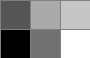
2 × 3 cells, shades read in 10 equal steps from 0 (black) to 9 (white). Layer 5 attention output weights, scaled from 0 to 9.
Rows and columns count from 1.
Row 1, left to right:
3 6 7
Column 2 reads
6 4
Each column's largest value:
3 6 9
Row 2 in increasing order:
0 4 9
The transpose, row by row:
3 0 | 6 4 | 7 9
